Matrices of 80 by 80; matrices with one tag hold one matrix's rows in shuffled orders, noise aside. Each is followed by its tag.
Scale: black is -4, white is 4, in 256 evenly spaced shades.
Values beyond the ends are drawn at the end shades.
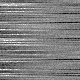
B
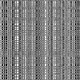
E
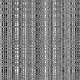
E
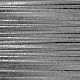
B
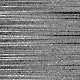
B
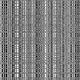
E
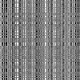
E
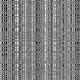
E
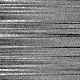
B
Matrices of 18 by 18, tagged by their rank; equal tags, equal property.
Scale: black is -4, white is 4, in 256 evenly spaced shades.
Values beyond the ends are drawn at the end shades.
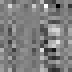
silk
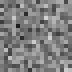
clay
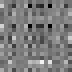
silk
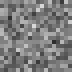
clay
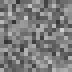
clay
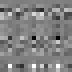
silk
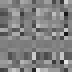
silk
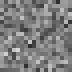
clay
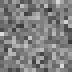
clay
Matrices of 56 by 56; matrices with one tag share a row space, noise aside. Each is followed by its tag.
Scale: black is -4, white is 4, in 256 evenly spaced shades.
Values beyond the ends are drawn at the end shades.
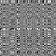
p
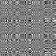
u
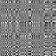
u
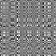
p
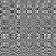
p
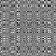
p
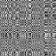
u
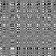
p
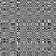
p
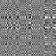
u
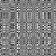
p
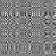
u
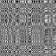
u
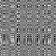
p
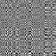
u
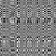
p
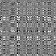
p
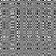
p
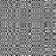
u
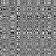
p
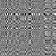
u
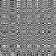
p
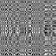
u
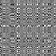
p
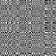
u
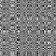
p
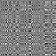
u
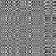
u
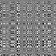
p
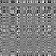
p
